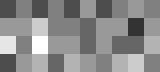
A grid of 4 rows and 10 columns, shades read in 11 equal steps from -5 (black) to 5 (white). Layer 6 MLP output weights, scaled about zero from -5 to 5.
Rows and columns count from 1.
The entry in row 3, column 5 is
1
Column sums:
1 2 8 0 1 0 0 2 0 3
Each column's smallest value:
-2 0 -2 -1 -2 -1 -2 -1 -3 0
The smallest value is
-3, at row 2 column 9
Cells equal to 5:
1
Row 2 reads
1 1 3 0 0 -1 1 1 -3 1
